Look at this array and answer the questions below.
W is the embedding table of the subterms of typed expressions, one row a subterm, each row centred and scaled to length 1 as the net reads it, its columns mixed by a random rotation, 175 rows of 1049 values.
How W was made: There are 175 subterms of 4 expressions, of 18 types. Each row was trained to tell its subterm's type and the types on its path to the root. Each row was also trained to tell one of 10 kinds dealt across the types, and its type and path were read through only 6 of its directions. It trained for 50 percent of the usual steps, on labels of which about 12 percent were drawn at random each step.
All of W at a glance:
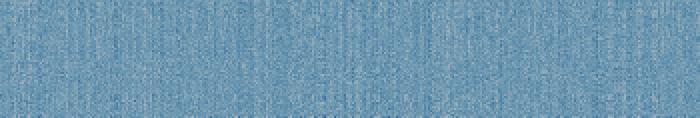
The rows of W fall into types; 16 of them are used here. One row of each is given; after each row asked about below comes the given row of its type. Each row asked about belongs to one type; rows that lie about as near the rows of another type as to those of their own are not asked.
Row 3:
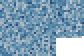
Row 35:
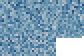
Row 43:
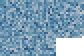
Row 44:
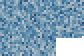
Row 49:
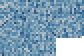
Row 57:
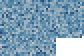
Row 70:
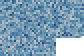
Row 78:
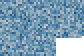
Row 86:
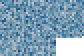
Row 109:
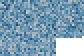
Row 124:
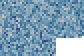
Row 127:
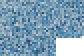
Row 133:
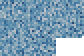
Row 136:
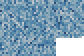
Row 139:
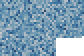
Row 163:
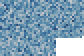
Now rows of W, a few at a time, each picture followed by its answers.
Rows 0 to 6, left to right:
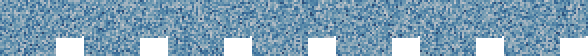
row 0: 43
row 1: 139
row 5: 124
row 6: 3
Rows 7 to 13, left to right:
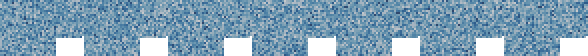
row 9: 35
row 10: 139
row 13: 49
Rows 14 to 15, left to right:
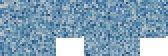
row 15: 109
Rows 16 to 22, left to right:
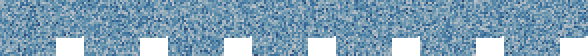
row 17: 163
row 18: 127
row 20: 44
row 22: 78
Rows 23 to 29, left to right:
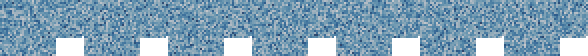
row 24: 86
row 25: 78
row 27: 133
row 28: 127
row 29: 136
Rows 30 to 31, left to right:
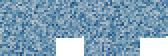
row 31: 86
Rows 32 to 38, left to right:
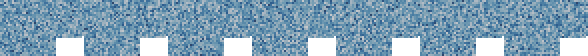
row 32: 35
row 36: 86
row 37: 133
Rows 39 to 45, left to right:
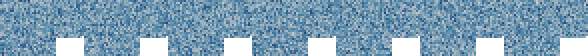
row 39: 127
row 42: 127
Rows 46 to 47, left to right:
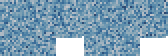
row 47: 133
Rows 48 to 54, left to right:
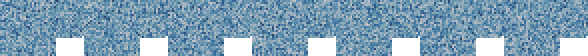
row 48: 136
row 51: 3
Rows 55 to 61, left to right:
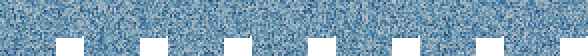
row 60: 70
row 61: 136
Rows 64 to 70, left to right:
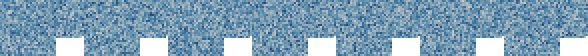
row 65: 57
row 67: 163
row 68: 70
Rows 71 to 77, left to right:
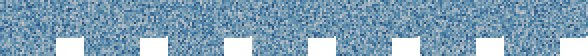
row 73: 136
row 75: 70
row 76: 109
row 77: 163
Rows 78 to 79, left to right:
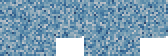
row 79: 127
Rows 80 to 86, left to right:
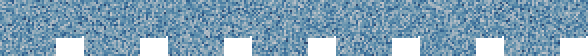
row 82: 44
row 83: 139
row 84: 86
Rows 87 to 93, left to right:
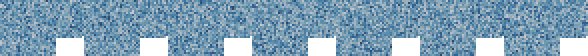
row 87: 70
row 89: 57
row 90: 35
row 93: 44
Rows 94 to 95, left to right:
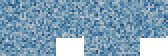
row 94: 35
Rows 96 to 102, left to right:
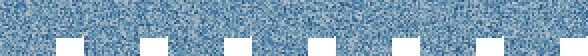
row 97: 136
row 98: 35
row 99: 136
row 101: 133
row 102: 49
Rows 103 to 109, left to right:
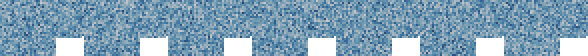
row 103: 70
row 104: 139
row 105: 49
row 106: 127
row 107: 133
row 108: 139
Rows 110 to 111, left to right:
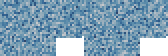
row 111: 43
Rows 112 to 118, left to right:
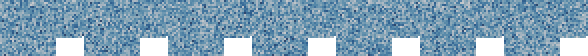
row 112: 86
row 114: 49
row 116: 139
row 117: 139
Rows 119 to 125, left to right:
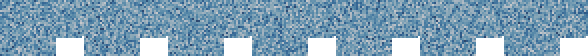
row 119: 57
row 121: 78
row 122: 49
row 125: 49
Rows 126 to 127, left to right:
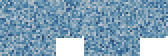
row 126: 44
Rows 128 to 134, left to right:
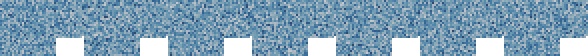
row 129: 57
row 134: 136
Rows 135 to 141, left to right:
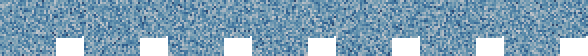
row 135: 133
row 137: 35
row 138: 133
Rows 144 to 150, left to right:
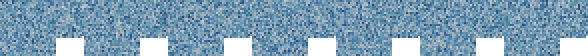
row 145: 70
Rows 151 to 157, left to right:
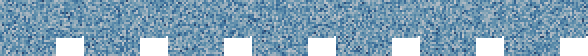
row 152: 35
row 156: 124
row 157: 136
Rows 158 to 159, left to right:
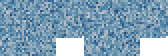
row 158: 109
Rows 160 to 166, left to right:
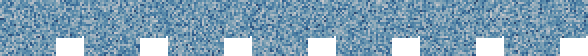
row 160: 44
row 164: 139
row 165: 43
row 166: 133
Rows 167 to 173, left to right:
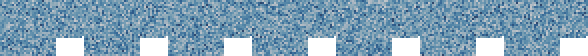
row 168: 35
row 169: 70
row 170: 57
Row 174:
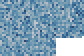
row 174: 70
